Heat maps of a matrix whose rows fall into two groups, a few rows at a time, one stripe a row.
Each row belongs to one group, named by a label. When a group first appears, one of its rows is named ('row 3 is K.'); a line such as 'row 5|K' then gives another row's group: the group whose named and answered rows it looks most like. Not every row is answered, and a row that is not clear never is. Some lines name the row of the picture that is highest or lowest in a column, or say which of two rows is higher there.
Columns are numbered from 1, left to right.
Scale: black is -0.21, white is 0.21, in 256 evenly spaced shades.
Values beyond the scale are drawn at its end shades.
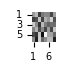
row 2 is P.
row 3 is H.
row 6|P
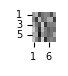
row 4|H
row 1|H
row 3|H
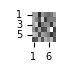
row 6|P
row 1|H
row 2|H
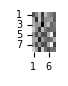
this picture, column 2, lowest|2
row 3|P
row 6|H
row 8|H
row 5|P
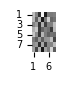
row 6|P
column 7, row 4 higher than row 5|No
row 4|H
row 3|H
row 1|H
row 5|H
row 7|H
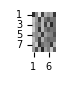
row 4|H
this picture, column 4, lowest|8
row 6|H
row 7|H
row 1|P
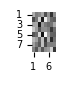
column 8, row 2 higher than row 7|No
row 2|P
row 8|P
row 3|H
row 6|H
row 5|P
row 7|H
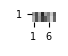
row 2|P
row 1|P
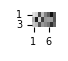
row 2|P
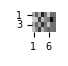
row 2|H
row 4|H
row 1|P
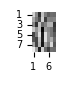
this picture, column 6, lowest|8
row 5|P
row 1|H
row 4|P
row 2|H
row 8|H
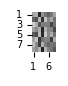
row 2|P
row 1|H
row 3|H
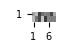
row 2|H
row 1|H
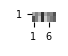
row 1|P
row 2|P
